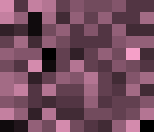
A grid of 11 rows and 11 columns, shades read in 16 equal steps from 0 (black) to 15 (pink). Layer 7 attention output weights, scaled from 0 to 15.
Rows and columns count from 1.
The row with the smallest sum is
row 3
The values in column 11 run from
0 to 11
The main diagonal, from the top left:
13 9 1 9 6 11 11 6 6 7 0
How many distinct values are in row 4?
7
